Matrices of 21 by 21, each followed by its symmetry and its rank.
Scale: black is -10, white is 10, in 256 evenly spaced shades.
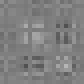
symmetric, rank two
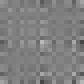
symmetric, rank two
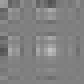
symmetric, rank one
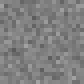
neither, full rank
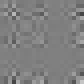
symmetric, rank two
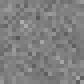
symmetric, full rank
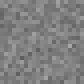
neither, full rank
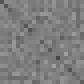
symmetric, full rank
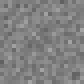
symmetric, full rank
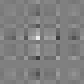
symmetric, rank one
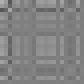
symmetric, rank one
